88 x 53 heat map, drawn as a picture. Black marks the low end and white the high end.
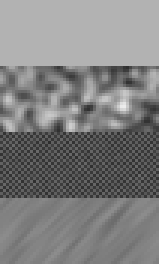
It is made of 4 by 1 panels. Panel 1,1: high, flat. Panel 2,1: middling, blotchy, strong in contrast. Panel 3,1: low, checkered. Panel 4,1: middling, slanting up to the right, faint in contrast.
